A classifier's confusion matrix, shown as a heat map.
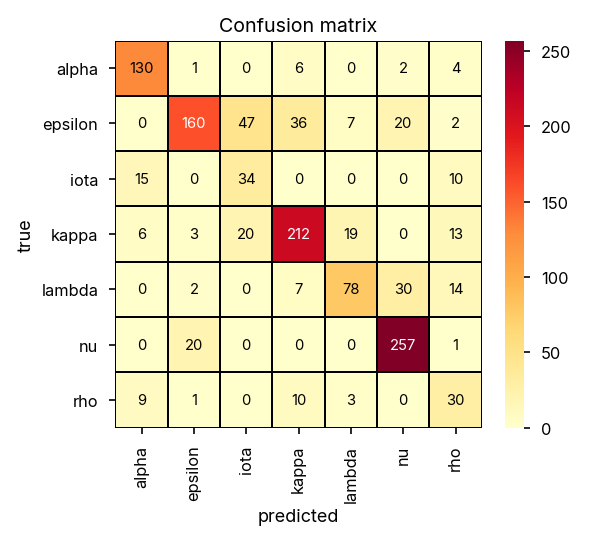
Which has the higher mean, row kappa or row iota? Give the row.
kappa
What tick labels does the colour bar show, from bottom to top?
0, 50, 100, 150, 200, 250
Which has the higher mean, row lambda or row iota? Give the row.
lambda
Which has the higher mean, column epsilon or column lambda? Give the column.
epsilon
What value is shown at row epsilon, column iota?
47
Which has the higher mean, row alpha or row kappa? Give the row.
kappa
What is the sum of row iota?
59
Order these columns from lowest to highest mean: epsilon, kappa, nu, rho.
rho, epsilon, kappa, nu
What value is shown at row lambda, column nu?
30
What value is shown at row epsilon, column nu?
20
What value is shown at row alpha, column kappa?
6
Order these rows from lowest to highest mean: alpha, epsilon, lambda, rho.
rho, lambda, alpha, epsilon
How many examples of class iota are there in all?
59
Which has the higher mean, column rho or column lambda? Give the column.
lambda
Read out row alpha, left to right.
130 1 0 6 0 2 4
